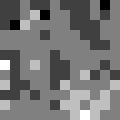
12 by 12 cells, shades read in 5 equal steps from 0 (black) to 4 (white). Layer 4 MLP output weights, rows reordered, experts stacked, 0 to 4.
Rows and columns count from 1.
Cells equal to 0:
3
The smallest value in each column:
1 0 1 1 0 1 1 1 1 1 0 1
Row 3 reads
1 0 3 2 2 2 2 1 1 1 2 2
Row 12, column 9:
4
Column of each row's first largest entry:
3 4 3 1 1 3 1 9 1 8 1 9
